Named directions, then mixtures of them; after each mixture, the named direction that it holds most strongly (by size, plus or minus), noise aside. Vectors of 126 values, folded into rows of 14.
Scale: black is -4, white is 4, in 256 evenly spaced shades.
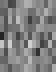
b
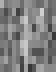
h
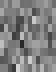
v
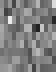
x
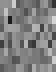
x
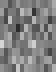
v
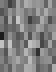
b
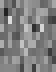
x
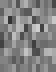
x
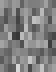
v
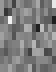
x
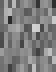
x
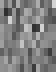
x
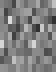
x
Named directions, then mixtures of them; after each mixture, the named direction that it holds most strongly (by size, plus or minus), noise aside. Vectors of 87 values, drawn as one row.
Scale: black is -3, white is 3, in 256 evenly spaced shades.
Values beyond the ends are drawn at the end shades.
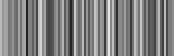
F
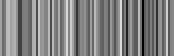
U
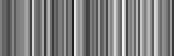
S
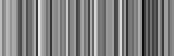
U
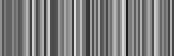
S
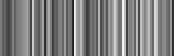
S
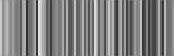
F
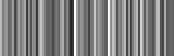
F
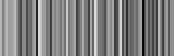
U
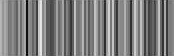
F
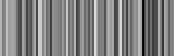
U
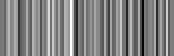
U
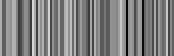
U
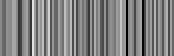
U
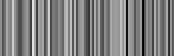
U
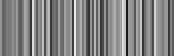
S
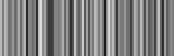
F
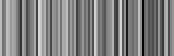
U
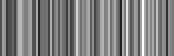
U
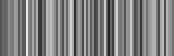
F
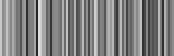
F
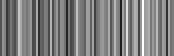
U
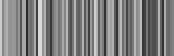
F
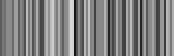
F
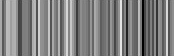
U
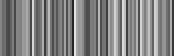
S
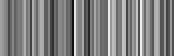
S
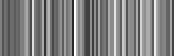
S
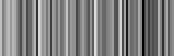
U
